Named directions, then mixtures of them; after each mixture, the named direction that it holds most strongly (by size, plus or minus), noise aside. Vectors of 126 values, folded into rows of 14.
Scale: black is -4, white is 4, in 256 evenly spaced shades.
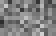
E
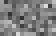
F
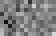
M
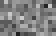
F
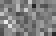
M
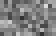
F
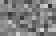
F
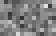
F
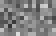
M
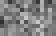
E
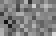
M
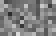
F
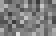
E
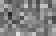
F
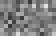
M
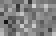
M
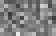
F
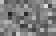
F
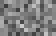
E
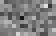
F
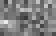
E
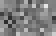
M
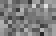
M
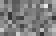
F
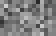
E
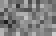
M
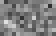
F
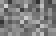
E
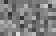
F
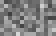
F
